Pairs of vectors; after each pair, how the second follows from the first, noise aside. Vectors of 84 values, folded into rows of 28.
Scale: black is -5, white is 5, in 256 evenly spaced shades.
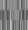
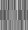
reversed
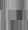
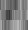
reversed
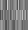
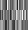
scaled up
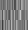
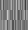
reversed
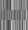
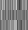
reversed
